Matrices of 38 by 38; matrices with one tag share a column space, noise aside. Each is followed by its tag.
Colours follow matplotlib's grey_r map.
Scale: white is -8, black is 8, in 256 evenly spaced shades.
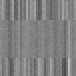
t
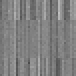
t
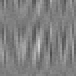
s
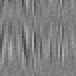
s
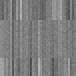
t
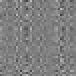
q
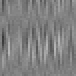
s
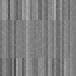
t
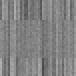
t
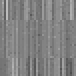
t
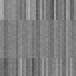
t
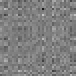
q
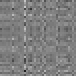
q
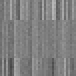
t
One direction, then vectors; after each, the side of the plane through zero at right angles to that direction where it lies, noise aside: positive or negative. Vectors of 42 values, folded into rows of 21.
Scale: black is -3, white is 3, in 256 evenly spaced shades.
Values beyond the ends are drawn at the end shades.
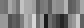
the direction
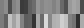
negative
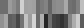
positive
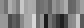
positive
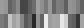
negative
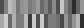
positive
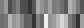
negative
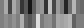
negative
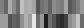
positive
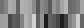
positive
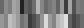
negative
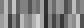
positive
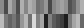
positive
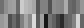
positive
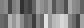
negative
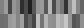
negative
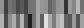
negative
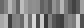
positive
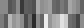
negative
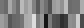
positive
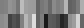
positive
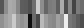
negative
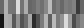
negative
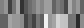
negative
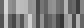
positive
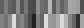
negative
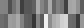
negative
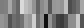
positive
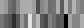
positive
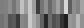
positive
